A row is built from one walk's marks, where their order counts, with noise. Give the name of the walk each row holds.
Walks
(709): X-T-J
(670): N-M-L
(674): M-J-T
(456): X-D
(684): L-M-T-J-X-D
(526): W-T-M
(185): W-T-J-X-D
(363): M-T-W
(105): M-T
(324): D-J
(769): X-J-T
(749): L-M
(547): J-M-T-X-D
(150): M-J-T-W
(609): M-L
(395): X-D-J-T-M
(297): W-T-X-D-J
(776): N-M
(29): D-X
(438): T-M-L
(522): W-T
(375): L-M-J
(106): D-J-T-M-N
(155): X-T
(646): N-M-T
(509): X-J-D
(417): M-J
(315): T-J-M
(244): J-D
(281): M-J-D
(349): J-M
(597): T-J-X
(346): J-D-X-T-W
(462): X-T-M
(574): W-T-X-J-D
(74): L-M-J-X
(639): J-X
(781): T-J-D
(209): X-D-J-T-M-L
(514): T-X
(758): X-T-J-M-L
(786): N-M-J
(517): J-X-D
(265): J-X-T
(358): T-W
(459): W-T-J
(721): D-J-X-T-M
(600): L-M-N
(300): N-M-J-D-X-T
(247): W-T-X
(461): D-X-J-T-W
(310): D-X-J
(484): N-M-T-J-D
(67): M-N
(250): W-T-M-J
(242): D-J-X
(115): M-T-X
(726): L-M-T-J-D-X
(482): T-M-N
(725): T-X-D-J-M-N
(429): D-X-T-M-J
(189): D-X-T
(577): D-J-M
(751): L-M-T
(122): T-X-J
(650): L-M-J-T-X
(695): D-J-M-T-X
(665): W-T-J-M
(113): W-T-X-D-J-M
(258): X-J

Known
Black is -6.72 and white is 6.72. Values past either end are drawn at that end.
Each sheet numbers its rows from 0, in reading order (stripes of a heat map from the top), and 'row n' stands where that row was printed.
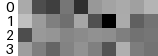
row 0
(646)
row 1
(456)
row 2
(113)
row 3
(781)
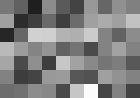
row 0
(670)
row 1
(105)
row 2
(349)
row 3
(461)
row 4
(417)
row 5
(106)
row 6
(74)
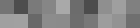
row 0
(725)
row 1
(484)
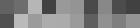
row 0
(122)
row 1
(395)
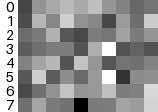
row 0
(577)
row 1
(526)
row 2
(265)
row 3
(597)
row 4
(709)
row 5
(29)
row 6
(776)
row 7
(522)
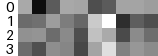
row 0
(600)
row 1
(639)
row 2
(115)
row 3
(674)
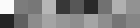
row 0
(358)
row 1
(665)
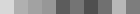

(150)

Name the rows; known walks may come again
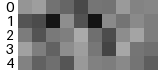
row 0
(300)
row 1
(438)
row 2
(725)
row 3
(781)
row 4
(429)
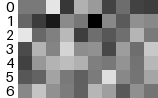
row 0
(258)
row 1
(609)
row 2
(363)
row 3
(526)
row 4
(462)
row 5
(769)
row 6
(650)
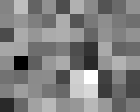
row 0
(247)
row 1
(574)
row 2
(395)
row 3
(547)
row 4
(67)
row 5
(74)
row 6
(242)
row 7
(315)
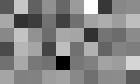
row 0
(29)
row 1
(105)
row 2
(459)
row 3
(297)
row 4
(522)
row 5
(281)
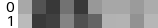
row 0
(646)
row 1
(751)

